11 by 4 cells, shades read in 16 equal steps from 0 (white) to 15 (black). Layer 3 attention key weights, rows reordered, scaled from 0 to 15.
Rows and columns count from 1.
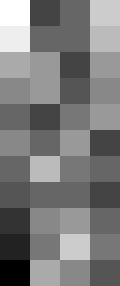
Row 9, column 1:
12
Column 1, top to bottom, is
0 1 5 7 9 7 9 10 12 13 15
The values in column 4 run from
3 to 11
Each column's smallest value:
0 4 3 3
